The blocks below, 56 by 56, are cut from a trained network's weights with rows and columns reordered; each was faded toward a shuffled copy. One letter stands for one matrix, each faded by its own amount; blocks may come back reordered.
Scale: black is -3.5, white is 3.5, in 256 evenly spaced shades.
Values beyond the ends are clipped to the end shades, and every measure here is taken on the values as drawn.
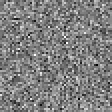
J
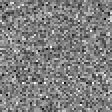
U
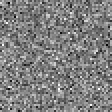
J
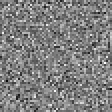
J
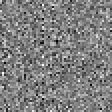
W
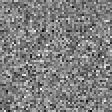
U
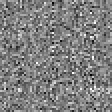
W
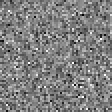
U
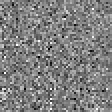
W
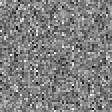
W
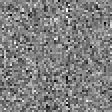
W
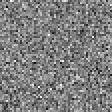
J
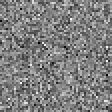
J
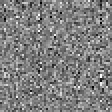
W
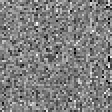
W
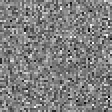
W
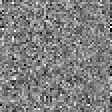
W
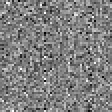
W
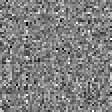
W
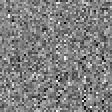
W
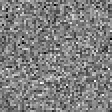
J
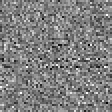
U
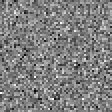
U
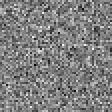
J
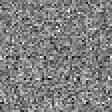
U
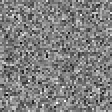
J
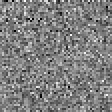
U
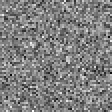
J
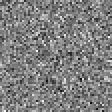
J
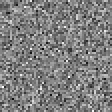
J
